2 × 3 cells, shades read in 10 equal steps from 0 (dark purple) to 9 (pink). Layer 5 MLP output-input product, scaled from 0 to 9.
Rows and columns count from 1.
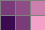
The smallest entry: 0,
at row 2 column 1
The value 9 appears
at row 2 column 3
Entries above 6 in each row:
1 1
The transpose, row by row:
3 0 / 4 3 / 7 9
